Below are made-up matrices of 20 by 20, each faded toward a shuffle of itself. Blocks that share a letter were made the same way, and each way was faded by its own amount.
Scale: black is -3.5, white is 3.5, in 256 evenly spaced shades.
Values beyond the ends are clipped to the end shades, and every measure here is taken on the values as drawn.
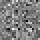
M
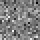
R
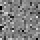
R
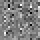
R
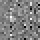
R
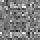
M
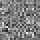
M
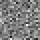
M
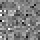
M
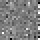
R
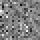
R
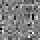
M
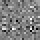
M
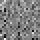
R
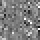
R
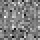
M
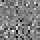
M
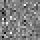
R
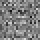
M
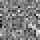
M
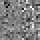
R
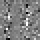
R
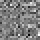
M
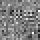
M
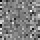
R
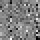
R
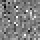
R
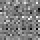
M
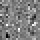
R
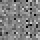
R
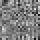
M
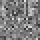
M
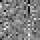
R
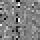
R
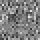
M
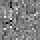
R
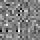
M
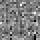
R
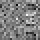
M
